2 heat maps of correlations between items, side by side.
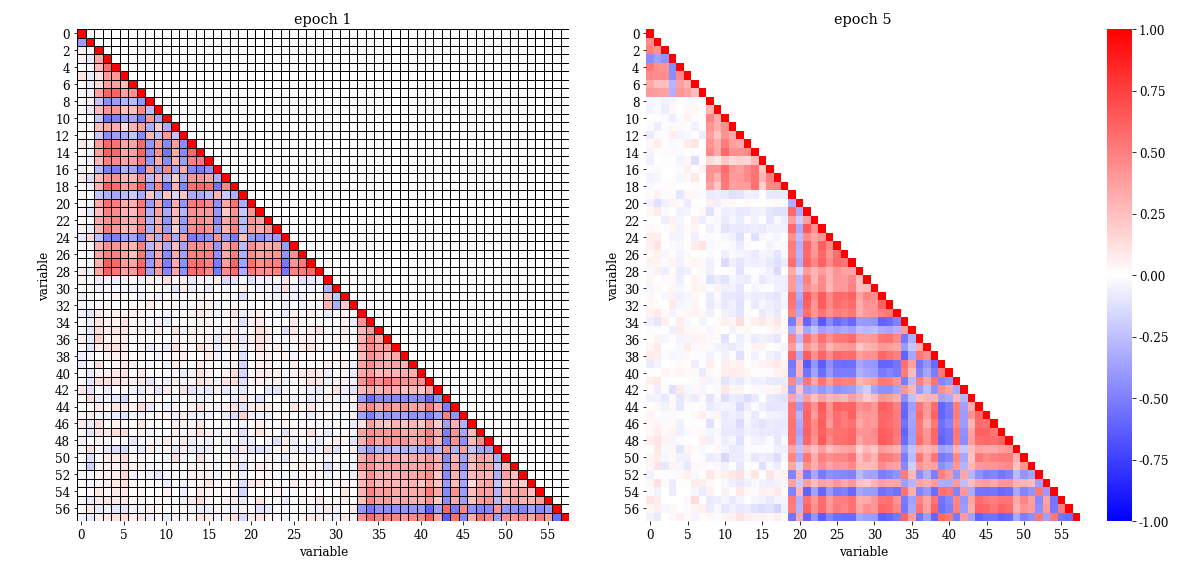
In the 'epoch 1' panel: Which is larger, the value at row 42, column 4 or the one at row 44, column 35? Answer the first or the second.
the second
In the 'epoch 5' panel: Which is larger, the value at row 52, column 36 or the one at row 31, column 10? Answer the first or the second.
the second
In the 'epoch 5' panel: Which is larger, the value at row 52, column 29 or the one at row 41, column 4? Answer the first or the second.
the second
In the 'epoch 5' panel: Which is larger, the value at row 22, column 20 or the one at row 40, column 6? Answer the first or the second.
the second
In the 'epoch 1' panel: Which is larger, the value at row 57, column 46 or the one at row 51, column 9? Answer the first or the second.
the first
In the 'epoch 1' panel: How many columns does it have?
58
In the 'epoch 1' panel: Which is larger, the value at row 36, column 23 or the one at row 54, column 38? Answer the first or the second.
the second
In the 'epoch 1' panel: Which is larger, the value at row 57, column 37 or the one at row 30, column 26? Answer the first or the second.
the first
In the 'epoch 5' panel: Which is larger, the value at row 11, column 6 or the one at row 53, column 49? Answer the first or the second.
the second
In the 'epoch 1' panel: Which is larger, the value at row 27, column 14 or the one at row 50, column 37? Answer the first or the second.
the first
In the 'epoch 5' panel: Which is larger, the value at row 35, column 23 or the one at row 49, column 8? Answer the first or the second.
the second
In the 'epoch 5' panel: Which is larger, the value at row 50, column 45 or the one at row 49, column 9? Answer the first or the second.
the first
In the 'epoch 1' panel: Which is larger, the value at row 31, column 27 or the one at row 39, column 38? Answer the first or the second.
the second
